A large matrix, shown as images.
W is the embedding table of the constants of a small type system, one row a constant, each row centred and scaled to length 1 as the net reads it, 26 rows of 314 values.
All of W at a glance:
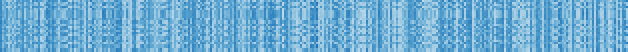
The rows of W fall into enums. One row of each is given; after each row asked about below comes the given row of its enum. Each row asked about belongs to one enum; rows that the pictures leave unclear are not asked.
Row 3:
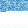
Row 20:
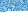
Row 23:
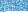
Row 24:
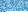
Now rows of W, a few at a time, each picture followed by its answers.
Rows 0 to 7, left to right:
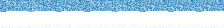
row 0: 3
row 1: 23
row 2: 20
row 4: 23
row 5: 20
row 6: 20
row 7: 20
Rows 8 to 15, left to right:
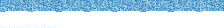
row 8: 20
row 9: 23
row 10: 24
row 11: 24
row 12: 20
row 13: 3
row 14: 24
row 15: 23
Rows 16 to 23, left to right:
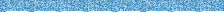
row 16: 24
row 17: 3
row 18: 23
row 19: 23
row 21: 3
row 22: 23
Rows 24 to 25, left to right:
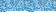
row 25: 24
